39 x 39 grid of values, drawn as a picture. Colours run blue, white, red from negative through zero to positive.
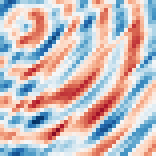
Rings spread out from the top left. No lone cell stands out from its neighbours. There is no overall slope. Streaks slant up to the right. Neither half mirrors the other. The centre is the ninth with the highest average.
